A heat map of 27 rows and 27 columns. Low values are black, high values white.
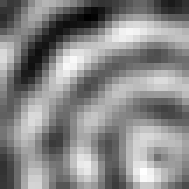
Ninth with the highest average: bottom right. Mirror symmetry: none. Lone odd cells: none. Rings: centred on the bottom right.
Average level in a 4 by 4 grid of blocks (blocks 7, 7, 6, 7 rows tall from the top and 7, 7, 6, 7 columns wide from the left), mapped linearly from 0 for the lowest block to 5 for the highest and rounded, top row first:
2043 | 1534 | 4343 | 3435
